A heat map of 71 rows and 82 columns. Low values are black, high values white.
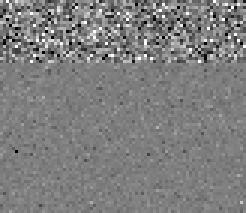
Stripes: none. Grain: fine. Seam: horizontal, 30% of the way down, the bottom part calmer. Slope: none. Mirror symmetry: none. Average level on the scale: 50%. Histogram: heavy tails on both sides.
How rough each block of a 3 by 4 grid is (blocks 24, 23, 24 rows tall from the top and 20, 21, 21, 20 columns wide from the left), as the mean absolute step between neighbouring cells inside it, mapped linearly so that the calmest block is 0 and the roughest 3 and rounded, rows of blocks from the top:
3 3 3 3
0 0 0 0
0 0 0 0
